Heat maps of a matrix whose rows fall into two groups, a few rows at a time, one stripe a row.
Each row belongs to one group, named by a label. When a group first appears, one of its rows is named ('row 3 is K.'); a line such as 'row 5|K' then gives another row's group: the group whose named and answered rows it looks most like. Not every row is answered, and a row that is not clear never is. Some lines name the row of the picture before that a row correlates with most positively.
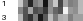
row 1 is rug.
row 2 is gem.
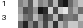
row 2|gem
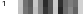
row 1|rug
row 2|rug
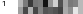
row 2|gem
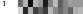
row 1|rug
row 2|gem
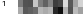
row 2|gem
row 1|gem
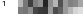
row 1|rug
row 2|gem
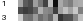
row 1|gem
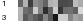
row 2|rug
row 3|gem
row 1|rug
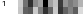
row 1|rug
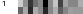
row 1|rug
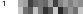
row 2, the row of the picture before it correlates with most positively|1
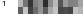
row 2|rug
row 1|rug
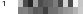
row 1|gem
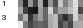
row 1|gem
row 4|rug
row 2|gem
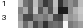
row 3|gem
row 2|rug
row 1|rug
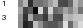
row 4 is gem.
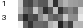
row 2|rug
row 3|gem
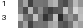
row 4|rug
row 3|rug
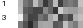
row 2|gem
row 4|gem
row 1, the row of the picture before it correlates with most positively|3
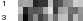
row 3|gem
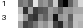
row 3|gem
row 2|gem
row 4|gem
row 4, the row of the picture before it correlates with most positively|2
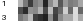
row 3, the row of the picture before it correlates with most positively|2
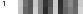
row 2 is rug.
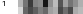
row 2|rug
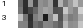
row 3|rug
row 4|gem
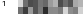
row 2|gem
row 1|rug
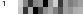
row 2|gem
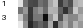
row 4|gem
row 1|rug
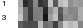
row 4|gem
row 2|rug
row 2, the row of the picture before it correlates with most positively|3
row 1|gem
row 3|rug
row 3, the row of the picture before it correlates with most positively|3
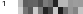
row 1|gem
